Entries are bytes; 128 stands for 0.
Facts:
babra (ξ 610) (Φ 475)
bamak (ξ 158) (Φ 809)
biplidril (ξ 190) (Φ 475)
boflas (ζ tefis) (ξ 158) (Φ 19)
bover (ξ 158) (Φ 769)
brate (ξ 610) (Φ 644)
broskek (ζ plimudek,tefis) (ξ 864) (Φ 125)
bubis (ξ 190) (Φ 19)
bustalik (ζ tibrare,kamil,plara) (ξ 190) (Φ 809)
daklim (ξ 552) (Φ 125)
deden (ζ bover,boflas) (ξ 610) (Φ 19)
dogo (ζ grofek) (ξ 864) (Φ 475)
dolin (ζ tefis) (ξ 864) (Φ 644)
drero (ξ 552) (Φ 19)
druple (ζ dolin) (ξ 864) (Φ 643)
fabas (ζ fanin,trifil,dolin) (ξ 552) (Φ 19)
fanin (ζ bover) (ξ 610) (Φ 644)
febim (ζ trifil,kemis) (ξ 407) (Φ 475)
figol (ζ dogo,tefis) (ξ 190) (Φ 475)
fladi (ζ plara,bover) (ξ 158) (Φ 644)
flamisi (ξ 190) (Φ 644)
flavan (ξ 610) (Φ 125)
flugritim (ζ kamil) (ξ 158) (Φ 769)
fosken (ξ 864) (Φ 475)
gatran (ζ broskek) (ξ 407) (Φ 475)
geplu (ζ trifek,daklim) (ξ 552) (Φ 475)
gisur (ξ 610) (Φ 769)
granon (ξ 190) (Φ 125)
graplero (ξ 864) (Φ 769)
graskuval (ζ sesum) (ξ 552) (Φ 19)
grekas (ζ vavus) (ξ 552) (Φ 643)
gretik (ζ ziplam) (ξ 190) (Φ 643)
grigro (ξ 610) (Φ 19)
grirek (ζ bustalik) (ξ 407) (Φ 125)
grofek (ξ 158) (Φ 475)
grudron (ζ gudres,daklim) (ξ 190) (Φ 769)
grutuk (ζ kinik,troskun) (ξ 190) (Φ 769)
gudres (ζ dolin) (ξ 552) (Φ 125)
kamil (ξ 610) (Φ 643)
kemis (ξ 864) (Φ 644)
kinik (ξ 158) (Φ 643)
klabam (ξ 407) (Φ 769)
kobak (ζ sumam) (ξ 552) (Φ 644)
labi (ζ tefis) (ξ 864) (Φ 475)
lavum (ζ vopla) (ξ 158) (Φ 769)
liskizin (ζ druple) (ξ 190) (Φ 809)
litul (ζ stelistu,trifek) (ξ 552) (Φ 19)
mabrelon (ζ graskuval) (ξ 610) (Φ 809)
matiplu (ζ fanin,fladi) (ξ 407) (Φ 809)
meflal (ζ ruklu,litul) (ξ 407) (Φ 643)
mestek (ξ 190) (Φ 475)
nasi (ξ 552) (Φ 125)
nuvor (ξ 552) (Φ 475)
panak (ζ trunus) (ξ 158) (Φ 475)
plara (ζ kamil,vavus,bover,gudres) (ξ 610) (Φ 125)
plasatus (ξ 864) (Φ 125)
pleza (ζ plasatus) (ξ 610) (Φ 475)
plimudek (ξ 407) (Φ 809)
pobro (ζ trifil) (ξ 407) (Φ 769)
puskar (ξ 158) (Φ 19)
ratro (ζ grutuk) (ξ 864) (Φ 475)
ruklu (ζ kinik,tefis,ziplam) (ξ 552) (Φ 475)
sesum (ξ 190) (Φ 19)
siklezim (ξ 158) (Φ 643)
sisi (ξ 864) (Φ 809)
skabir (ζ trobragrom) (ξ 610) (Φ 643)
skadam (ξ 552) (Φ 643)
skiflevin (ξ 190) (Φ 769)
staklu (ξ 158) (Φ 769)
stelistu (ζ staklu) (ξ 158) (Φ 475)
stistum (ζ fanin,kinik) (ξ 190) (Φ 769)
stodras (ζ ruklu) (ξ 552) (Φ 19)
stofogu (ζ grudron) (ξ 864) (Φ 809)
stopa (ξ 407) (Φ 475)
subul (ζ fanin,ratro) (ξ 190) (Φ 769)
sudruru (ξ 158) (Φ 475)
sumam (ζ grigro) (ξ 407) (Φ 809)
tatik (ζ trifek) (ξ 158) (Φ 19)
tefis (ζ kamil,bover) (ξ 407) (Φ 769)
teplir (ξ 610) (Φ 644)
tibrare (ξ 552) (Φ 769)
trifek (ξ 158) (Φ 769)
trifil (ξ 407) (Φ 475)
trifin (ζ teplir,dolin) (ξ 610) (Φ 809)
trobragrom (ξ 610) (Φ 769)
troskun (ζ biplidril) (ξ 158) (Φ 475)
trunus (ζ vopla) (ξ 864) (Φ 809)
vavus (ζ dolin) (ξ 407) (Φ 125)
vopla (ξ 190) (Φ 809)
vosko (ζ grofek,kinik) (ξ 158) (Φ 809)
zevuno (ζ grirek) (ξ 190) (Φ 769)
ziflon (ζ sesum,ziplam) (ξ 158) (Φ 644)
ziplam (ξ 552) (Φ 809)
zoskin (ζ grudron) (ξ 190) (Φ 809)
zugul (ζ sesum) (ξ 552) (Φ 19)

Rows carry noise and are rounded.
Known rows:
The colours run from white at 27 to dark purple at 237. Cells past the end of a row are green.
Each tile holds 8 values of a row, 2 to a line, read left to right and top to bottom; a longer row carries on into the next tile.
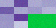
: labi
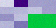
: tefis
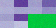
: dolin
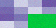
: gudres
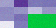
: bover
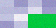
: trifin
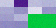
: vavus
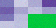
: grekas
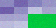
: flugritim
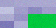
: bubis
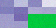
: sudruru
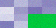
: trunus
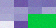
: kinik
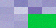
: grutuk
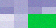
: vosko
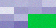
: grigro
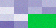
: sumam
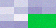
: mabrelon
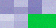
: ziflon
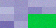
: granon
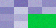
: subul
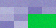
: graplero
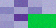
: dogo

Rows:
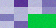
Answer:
kamil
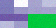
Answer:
nuvor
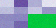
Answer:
trifil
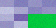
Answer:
kemis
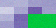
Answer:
sesum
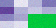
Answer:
fabas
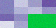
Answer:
tibrare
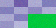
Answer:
broskek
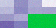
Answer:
stopa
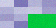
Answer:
fanin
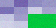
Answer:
fladi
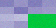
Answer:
siklezim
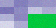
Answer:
boflas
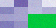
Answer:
gatran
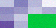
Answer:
febim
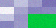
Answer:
vopla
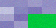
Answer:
plasatus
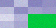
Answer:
bamak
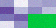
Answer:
ruklu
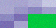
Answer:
mestek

